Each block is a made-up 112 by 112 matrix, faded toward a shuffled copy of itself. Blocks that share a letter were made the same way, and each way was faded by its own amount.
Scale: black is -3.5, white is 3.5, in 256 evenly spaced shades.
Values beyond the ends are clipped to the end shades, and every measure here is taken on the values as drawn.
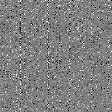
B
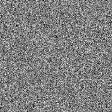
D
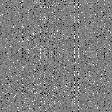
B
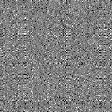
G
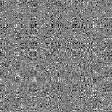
G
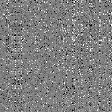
B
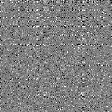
G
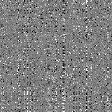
B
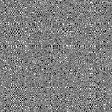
G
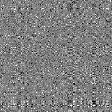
G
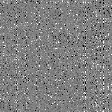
B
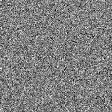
D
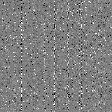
B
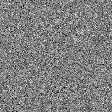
D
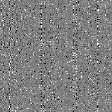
B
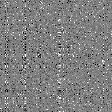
B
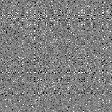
G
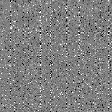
B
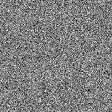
D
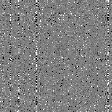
B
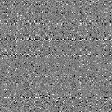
G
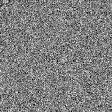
D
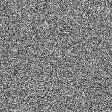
D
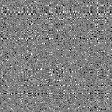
G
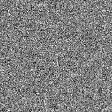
D
